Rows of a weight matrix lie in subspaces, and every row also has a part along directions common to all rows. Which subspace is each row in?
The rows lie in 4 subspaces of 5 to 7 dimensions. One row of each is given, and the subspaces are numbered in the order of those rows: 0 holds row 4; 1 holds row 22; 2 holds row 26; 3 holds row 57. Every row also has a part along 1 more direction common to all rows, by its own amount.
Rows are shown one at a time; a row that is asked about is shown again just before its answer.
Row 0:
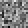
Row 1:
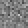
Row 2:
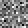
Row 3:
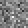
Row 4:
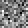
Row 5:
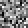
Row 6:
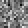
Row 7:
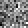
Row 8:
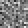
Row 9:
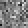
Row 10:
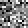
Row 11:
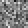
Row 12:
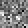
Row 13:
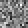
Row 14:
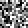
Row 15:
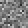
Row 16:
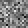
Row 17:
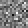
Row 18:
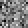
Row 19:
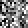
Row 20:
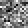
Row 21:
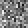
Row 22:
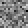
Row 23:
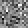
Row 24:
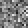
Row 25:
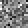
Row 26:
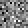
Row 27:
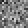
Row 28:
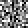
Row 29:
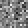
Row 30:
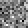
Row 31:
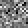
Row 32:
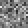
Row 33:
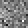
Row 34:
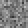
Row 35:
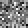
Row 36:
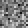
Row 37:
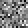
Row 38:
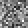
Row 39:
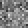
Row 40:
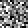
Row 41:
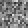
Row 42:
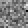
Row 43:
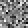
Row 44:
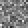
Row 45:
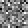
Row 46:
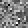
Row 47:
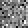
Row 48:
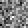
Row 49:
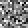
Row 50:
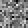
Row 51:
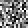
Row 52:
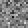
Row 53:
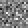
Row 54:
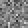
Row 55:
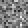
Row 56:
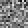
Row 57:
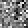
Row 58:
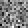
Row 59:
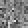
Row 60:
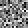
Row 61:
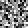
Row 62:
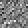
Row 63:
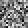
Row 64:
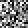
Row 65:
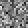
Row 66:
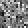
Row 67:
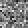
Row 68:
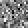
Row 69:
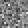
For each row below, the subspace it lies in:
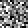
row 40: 1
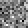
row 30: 1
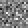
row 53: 3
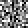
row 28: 1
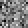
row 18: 2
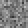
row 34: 3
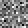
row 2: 1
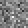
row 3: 2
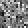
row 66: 0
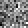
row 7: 0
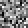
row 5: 0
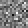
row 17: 3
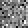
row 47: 1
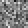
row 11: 0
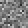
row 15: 2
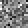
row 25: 1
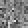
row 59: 2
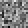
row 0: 0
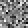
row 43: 0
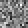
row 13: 2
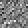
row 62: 2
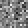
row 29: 3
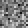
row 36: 0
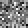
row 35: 1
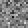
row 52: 2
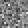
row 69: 0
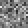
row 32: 3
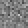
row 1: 1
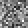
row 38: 1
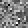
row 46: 0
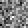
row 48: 2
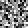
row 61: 0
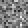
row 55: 3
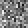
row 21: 0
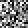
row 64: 2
